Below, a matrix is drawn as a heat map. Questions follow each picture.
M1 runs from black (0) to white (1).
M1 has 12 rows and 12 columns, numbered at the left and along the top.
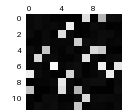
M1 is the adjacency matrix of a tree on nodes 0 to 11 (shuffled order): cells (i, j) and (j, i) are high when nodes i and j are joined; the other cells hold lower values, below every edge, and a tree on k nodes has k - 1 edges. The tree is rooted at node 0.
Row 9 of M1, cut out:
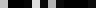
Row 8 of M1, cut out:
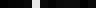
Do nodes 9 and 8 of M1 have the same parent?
no
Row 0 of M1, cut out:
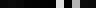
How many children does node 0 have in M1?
2
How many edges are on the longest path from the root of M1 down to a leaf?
3
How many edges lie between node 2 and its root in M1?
3
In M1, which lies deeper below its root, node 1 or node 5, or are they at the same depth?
node 1
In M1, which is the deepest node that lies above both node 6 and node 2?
9
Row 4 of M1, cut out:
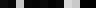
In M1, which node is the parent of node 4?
9
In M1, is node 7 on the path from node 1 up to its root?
yes
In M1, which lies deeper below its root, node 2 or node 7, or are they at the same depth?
node 2
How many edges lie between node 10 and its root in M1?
2
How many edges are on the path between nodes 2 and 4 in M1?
1
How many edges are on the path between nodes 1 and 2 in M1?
6
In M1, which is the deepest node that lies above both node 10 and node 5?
7
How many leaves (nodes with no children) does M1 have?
6
